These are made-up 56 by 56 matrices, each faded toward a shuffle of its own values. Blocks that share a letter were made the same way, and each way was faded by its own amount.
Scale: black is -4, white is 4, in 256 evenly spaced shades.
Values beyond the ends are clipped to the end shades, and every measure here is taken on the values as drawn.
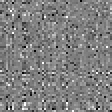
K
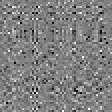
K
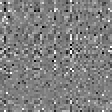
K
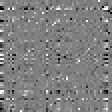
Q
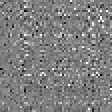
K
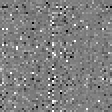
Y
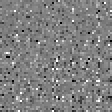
Y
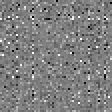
Y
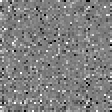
Y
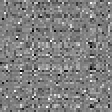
K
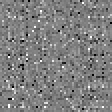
Y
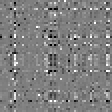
Q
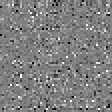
Y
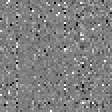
Y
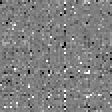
Y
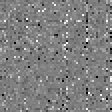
Y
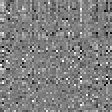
K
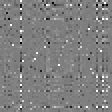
Q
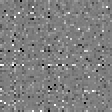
Y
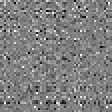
K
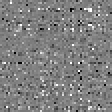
Y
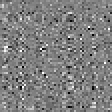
K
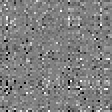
K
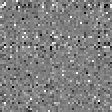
Y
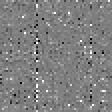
Y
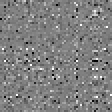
Y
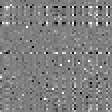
Q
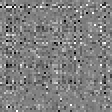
K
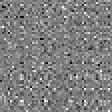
K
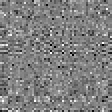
K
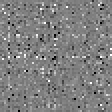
Y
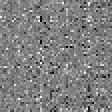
Y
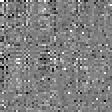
K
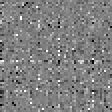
Y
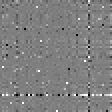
Q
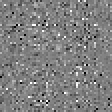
Y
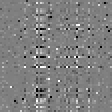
Q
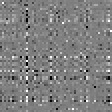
Q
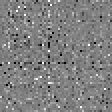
Y
